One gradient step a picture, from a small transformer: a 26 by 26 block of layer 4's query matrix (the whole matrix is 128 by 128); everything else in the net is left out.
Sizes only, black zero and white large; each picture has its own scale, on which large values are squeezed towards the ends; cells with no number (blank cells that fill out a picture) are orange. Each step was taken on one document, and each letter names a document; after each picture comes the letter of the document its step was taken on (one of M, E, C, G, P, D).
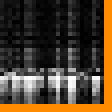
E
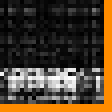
E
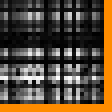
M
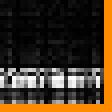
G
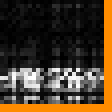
M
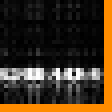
M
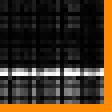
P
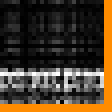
P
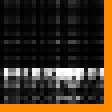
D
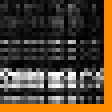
E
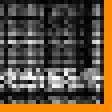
G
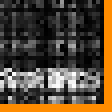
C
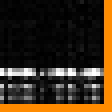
C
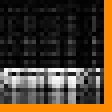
E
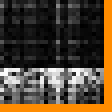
C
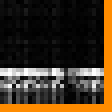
G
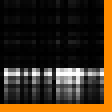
D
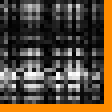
M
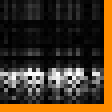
M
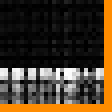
P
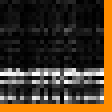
P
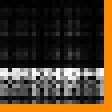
P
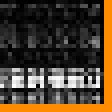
G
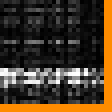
M
